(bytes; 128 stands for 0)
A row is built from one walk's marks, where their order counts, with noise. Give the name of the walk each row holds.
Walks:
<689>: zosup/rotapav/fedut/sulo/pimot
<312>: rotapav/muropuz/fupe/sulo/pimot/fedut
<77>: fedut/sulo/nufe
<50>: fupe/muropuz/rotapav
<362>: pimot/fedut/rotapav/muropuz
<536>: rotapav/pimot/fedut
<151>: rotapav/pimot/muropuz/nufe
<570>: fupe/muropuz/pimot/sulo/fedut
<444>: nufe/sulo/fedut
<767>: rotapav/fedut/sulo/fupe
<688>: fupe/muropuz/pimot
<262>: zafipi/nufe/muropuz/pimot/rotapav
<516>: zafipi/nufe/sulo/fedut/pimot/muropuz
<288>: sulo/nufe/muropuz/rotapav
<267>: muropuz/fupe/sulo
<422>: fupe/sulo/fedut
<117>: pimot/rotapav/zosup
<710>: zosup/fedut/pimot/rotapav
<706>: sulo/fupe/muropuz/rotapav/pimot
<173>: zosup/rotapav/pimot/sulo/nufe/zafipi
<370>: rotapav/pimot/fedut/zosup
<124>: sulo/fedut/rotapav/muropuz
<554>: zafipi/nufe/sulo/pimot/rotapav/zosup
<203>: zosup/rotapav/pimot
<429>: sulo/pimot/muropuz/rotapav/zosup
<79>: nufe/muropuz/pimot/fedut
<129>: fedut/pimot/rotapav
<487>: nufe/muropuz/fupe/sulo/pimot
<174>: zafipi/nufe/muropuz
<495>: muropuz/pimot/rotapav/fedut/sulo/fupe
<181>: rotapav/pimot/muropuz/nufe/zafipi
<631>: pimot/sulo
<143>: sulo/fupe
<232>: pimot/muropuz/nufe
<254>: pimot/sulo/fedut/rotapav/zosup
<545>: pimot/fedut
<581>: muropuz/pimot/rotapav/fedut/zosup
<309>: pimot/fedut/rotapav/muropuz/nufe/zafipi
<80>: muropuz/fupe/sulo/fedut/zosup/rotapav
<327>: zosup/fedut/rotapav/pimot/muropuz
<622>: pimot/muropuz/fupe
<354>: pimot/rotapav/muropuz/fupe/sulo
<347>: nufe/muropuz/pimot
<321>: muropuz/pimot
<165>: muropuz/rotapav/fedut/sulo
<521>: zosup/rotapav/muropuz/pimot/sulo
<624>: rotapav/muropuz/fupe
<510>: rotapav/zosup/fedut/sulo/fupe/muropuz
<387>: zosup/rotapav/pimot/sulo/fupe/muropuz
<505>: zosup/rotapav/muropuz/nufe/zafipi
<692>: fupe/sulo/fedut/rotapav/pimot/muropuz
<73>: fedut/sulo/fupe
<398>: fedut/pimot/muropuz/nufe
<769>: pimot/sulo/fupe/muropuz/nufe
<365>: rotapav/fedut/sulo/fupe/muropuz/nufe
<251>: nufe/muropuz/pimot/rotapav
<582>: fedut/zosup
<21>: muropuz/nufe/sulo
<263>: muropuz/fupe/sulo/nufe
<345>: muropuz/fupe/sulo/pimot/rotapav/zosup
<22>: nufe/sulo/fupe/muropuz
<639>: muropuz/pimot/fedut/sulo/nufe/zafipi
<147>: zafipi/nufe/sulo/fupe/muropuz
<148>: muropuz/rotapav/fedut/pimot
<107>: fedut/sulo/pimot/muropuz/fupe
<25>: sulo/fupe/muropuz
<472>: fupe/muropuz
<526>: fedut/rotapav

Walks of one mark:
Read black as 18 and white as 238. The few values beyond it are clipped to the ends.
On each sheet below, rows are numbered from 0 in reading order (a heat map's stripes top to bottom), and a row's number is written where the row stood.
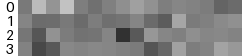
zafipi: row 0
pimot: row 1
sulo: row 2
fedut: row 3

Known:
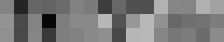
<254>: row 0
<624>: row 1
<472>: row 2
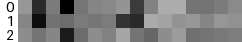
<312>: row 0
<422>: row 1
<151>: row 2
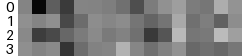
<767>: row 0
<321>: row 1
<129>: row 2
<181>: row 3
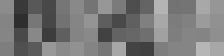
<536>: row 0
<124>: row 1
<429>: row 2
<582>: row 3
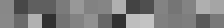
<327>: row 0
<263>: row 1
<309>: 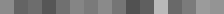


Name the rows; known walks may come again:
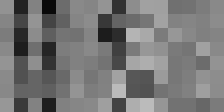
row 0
<312>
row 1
<429>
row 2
<143>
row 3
<365>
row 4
<688>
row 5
<117>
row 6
<203>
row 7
<50>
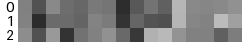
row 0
<631>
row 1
<254>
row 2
<267>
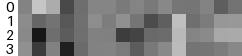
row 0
<347>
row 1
<309>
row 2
<107>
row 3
<354>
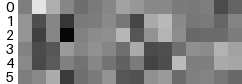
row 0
<262>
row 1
<472>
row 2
<624>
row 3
<582>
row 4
<545>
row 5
<288>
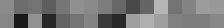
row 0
<398>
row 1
<706>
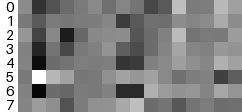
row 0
<129>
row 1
<77>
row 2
<495>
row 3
<124>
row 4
<73>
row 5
<174>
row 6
<422>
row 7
<505>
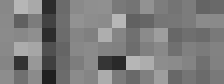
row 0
<251>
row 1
<521>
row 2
<181>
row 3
<79>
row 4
<25>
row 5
<151>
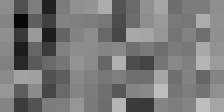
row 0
<165>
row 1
<767>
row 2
<345>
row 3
<510>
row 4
<689>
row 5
<232>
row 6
<622>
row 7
<710>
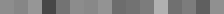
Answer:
<321>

